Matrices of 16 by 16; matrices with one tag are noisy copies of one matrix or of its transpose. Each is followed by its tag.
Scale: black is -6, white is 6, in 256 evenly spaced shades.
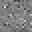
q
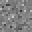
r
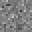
r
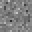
r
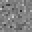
r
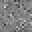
q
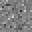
r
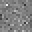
q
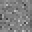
q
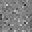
q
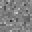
r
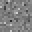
r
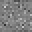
q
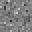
r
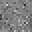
q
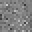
q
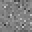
q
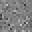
q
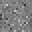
q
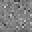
q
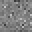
q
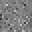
q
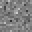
r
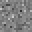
r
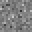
r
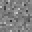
r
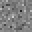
r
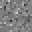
r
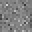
q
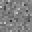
r
